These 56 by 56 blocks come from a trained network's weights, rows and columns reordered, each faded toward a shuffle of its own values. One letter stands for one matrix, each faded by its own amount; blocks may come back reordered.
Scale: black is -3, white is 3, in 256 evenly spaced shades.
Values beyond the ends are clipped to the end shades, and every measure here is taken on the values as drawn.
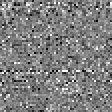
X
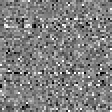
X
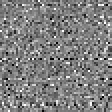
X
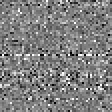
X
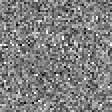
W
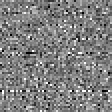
X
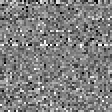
X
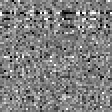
X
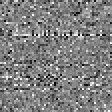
X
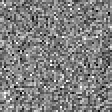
W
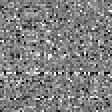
X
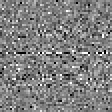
X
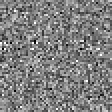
W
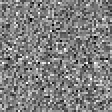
W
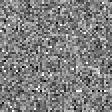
W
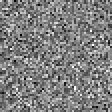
W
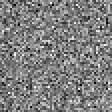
W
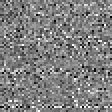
X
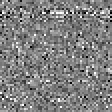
X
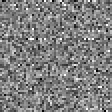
W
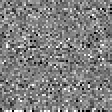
X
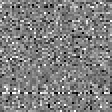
X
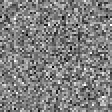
W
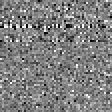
X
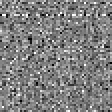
X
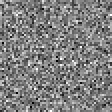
W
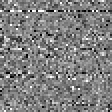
X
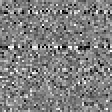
X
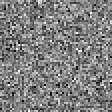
W
